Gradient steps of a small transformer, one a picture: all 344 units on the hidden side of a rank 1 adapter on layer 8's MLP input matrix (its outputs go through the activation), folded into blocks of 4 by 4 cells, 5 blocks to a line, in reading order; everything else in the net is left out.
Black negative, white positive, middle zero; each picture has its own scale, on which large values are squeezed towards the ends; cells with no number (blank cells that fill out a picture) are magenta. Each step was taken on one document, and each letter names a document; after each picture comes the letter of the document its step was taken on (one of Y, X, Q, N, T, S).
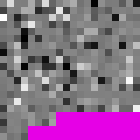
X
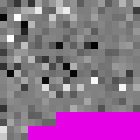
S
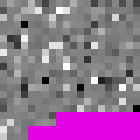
S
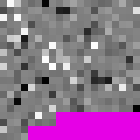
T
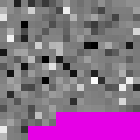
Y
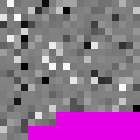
T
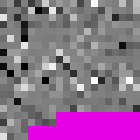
X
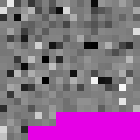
Y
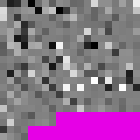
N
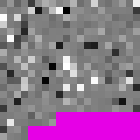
N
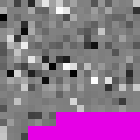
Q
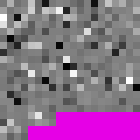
N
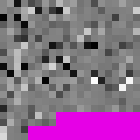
Y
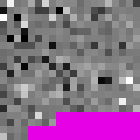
X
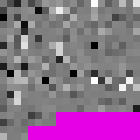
S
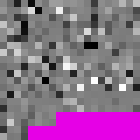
Q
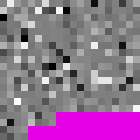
X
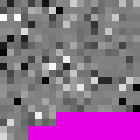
X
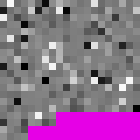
T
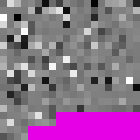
N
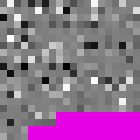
Y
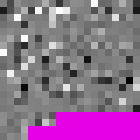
S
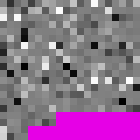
X
